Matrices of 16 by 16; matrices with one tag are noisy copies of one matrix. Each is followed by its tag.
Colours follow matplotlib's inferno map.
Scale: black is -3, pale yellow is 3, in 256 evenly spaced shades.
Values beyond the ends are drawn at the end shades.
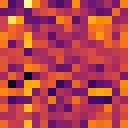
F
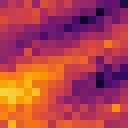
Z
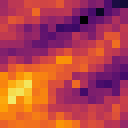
Z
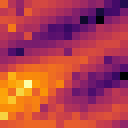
Z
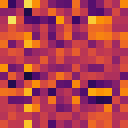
F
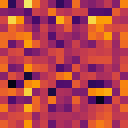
F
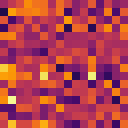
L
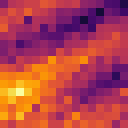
Z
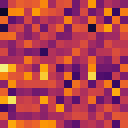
L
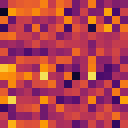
L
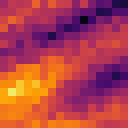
Z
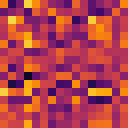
F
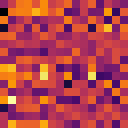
L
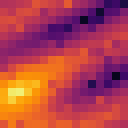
Z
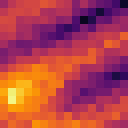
Z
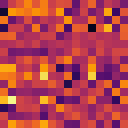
L
